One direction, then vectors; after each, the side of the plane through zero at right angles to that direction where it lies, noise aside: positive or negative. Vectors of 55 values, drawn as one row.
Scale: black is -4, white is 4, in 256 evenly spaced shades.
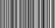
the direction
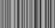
negative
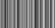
negative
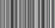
positive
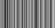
negative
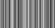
negative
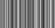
positive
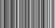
positive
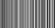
positive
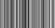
positive
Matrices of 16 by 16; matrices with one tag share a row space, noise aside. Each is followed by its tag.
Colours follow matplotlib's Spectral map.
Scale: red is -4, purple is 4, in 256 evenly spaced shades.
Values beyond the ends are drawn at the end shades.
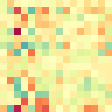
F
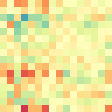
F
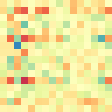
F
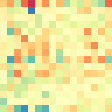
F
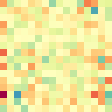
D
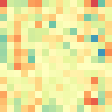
D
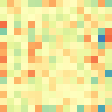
D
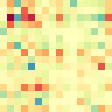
F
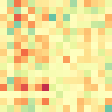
F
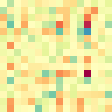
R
